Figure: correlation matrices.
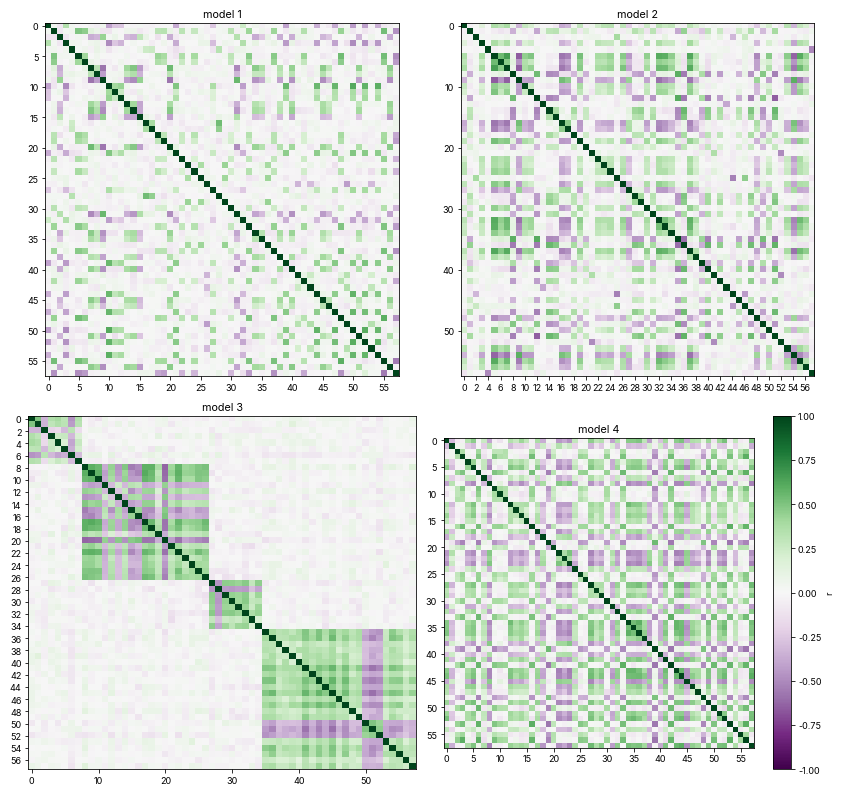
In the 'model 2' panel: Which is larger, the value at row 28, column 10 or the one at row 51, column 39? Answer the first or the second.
the first
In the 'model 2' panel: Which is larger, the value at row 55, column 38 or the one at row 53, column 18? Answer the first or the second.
the first
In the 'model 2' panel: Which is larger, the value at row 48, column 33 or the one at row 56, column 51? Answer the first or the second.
the second
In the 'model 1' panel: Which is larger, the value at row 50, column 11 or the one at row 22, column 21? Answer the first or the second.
the first
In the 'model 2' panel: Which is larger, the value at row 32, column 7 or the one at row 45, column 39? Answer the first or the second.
the first
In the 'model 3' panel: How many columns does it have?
58
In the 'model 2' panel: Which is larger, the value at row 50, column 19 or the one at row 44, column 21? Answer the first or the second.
the first
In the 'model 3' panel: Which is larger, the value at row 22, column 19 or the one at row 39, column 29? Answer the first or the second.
the first
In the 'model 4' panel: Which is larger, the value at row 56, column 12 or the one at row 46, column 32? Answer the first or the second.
the second
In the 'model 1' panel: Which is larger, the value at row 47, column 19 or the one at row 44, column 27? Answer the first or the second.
the second
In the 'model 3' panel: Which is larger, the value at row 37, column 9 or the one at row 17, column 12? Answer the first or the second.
the second
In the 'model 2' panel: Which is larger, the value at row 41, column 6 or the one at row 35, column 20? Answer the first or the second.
the first
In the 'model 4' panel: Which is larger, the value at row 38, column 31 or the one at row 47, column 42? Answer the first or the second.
the first
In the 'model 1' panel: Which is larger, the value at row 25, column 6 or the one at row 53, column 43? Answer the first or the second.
the second
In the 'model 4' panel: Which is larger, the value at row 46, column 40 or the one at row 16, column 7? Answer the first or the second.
the second
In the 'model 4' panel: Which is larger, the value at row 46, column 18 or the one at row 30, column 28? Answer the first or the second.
the second
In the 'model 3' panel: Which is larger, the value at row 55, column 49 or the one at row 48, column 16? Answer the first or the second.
the first
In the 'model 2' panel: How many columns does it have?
58
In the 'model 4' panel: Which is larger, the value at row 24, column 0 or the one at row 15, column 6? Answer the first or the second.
the first
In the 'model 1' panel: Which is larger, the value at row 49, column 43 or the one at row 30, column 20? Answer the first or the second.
the first
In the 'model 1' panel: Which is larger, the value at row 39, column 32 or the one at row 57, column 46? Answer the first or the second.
the second
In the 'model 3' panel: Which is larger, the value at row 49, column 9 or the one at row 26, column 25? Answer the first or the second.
the second
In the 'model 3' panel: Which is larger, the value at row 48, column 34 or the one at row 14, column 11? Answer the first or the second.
the first
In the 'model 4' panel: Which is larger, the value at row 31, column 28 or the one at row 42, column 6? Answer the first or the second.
the second
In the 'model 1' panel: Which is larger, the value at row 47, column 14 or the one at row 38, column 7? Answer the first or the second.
the second
